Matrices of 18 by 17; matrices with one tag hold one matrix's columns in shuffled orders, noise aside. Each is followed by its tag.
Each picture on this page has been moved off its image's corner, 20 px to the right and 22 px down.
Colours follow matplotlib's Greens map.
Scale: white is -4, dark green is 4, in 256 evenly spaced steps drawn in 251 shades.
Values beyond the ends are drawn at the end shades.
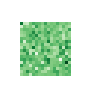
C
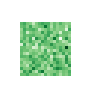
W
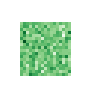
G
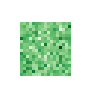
W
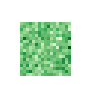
W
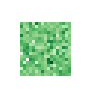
C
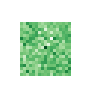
W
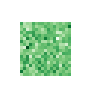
W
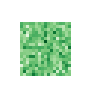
G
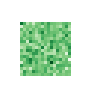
C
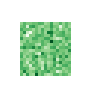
G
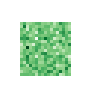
W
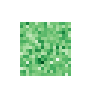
C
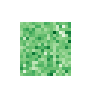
G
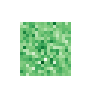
C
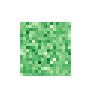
C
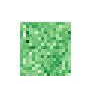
G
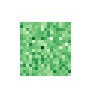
W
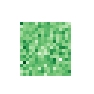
C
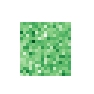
G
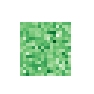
G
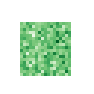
G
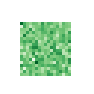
C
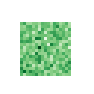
W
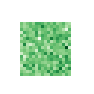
W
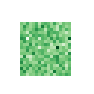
W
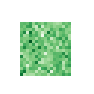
G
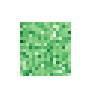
G
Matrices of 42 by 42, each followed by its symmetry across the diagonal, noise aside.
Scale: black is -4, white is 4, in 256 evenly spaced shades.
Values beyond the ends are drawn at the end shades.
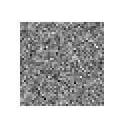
antisymmetric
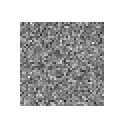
neither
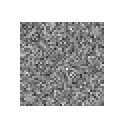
symmetric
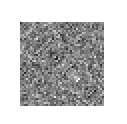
symmetric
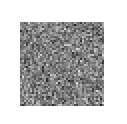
antisymmetric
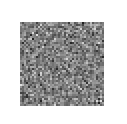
antisymmetric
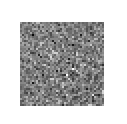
symmetric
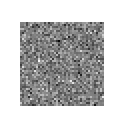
antisymmetric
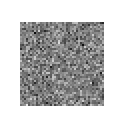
neither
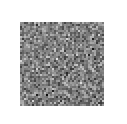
symmetric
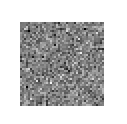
symmetric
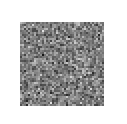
neither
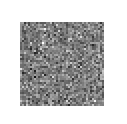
neither
